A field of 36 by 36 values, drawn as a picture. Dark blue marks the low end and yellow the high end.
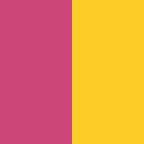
The table splits into one row of 2 panels. Panel 1,1: middling, flat. Panel 1,2: very high, flat.
